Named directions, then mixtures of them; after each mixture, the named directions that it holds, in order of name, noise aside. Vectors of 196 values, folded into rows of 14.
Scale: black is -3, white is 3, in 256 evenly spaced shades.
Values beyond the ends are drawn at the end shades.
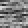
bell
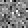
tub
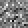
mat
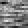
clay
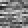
bell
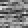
bell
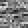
bell, mat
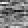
bell, clay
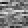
bell, clay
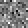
tub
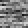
bell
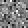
tub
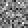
mat, tub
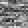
clay, mat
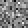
mat, tub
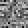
bell, tub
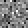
tub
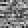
bell, tub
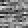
bell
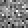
clay, tub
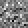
mat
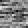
bell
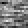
clay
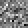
mat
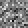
mat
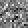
mat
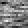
clay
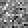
clay, mat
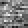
clay, mat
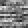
bell, clay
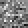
clay, mat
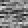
bell
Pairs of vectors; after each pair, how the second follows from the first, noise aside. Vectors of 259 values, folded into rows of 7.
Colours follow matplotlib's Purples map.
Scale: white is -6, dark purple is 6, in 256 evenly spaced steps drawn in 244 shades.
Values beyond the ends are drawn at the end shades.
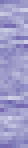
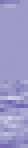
partly zeroed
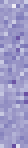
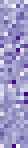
scaled up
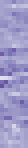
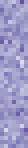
shuffled
